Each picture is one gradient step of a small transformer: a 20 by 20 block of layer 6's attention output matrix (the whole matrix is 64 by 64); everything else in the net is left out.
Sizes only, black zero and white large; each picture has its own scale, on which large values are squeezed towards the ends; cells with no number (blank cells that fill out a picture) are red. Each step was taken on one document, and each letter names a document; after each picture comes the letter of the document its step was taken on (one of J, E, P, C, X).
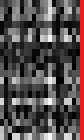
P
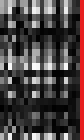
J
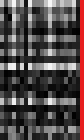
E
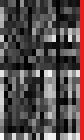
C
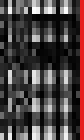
J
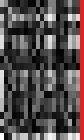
C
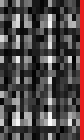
P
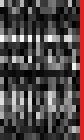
E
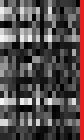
E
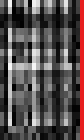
J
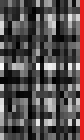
C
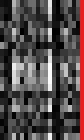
P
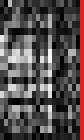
P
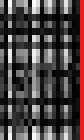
J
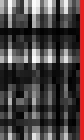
J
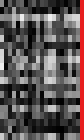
C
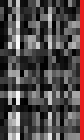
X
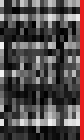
C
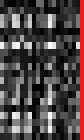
P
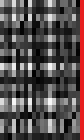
E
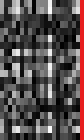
P
